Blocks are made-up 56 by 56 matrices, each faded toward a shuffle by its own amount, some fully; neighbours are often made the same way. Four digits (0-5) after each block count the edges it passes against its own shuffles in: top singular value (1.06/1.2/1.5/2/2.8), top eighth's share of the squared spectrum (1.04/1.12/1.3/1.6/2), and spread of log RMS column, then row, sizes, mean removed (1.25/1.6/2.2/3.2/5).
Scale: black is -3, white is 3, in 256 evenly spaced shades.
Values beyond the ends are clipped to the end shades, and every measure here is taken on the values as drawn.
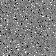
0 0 0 0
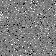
0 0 0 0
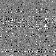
2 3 2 3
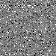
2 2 1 2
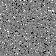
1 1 0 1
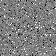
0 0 0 0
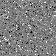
0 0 0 0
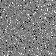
0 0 0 0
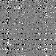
2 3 3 3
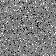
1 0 0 0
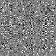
4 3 2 2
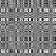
5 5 4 4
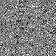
3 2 1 0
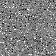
2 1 0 0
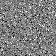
1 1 0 0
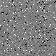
1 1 0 0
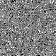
3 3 1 1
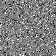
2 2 0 0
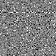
3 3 0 2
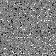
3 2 0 1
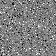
1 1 0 0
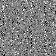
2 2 2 0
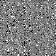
1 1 2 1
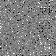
3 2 1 0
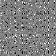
4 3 2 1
